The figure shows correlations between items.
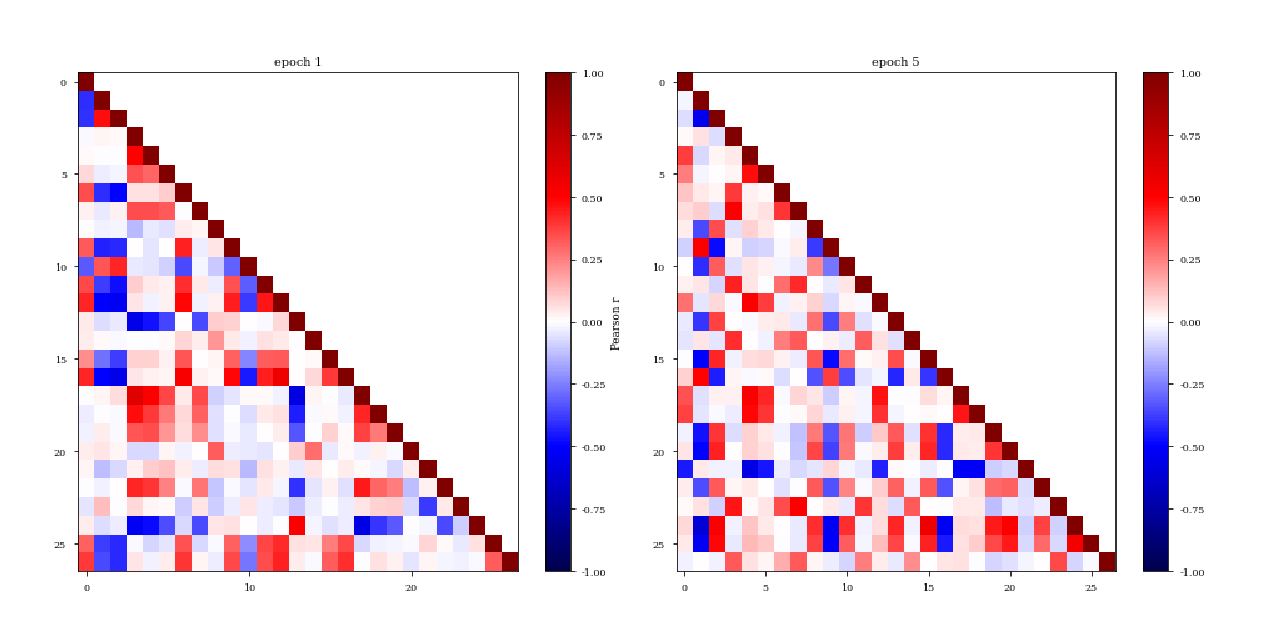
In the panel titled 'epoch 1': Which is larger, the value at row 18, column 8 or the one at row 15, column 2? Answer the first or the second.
the first
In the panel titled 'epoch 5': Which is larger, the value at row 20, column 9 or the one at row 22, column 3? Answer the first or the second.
the second
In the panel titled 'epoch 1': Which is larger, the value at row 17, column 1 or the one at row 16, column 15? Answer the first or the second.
the second
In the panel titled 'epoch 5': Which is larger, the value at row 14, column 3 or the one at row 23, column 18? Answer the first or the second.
the first
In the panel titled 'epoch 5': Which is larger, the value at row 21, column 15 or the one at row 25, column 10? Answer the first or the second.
the second
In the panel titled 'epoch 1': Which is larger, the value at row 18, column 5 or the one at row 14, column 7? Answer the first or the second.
the first
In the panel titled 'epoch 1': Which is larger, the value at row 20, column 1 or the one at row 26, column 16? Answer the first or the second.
the second
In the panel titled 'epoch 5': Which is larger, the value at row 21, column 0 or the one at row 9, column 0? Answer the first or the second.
the second
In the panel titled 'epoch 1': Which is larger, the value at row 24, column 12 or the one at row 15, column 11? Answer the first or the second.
the second
